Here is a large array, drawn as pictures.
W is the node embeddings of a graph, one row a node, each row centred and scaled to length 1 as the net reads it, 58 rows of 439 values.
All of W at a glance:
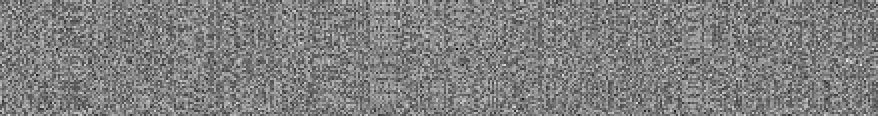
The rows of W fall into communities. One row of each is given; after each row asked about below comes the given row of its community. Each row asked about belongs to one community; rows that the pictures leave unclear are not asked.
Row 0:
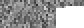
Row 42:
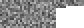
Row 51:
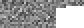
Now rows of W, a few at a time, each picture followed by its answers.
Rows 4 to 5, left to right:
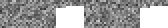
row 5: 51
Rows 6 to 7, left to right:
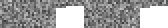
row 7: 0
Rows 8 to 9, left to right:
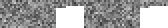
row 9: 0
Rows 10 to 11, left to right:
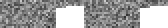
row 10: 51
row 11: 42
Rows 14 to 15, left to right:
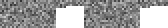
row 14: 51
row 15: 0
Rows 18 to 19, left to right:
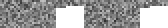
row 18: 42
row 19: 42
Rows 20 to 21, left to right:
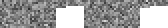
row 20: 42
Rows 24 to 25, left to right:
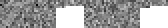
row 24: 0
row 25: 42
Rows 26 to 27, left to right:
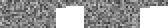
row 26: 42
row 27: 0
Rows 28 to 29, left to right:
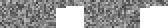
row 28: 42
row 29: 51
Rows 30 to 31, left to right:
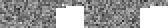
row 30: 51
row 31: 51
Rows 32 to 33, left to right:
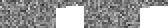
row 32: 0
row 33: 0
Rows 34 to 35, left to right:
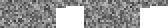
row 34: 42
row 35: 0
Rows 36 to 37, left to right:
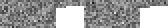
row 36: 51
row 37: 42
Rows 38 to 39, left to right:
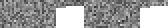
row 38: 0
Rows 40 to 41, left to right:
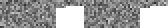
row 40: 42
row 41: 51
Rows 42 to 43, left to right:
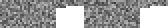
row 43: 51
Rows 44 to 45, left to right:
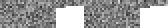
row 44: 42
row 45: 42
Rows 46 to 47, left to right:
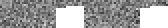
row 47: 51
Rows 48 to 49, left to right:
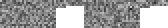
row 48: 51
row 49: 42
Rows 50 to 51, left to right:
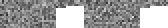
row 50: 42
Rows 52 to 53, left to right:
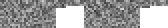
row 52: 42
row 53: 42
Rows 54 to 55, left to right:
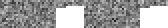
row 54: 51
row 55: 42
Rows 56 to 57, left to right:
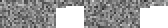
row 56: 0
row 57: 51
